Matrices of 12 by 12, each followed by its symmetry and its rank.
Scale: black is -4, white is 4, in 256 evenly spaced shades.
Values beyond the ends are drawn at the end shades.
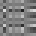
neither, rank one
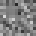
antisymmetric, full rank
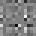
antisymmetric, rank two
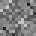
symmetric, full rank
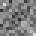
symmetric, full rank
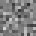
antisymmetric, full rank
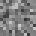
antisymmetric, full rank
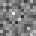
symmetric, full rank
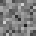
symmetric, full rank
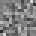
antisymmetric, full rank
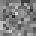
antisymmetric, full rank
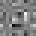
antisymmetric, rank two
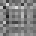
antisymmetric, rank two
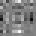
antisymmetric, rank two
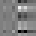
neither, rank one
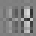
neither, rank one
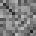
symmetric, full rank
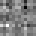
antisymmetric, rank two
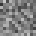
antisymmetric, full rank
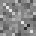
symmetric, full rank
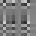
neither, rank one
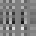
neither, rank one
